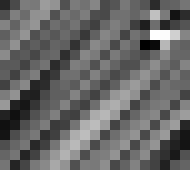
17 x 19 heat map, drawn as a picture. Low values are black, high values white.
Grain: diagonal, up to the right. Odd patch: rougher, in the top right. Roughest part: top right. Average level on the scale: 40%. Mirror symmetry: none. Slope: none.
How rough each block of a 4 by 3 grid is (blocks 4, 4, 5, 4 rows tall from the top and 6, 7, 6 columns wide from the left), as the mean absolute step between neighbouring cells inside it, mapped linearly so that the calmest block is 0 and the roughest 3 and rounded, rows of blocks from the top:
1 0 3 | 0 1 1 | 1 1 1 | 1 1 1
